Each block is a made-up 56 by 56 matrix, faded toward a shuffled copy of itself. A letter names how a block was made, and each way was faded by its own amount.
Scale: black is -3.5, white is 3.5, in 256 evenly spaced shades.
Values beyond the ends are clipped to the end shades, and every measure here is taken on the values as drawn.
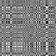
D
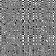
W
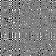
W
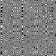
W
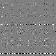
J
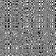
W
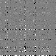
J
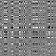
D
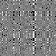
W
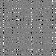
J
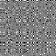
W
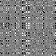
W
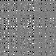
J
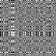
D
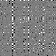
W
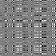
D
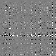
J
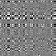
D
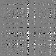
J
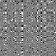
W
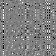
W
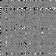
J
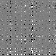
J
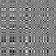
D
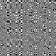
W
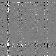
J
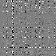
J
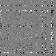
J
